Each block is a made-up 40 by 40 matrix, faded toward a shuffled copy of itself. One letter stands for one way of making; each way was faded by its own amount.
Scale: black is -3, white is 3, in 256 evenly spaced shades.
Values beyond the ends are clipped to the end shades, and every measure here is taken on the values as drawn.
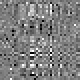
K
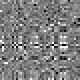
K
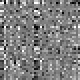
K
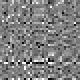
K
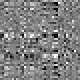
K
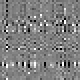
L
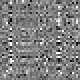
K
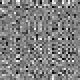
K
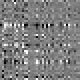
L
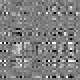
L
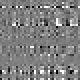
L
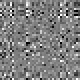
K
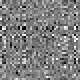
K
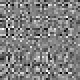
K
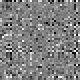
K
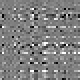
L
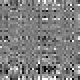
L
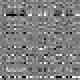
L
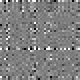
L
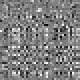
K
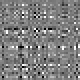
L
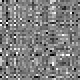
K
